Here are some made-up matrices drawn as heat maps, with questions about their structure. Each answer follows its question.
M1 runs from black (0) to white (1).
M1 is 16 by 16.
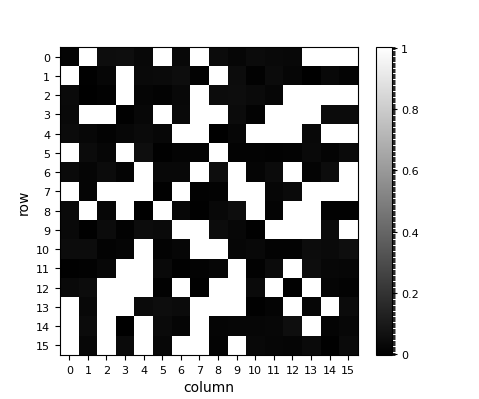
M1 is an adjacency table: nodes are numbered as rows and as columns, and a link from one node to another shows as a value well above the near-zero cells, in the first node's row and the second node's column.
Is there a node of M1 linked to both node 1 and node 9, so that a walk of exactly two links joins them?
no
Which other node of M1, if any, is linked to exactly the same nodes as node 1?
node 5
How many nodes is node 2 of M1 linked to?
6
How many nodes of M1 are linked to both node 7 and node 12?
6
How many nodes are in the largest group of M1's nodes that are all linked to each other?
4
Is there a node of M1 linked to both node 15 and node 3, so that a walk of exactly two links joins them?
yes
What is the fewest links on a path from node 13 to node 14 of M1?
1
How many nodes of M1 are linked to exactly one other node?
0
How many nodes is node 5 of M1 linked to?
3
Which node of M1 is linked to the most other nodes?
node 7
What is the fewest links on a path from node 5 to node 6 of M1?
3
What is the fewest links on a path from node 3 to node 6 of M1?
2
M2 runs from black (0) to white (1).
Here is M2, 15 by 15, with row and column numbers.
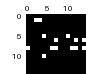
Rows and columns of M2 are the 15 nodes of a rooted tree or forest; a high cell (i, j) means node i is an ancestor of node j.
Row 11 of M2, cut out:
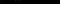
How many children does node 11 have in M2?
0
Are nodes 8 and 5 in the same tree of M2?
no
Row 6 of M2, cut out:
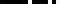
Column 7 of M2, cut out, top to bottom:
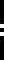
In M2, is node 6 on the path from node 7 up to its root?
yes
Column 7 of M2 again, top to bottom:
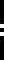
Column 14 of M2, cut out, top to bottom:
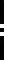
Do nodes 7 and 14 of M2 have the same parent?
yes
